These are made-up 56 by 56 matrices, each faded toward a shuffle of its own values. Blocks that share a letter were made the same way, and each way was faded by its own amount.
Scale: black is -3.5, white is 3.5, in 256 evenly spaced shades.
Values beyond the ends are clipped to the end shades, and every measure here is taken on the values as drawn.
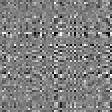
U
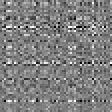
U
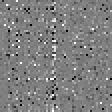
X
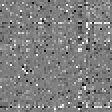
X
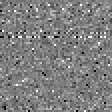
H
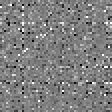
X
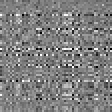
U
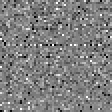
H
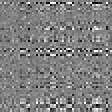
U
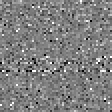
H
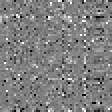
X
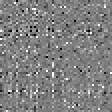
X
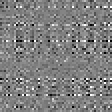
U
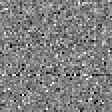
H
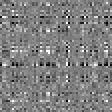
U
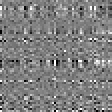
U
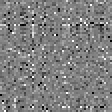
X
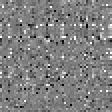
X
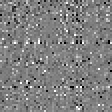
X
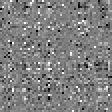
X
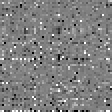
X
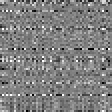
U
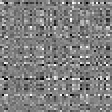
U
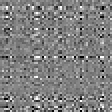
U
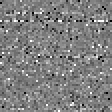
H
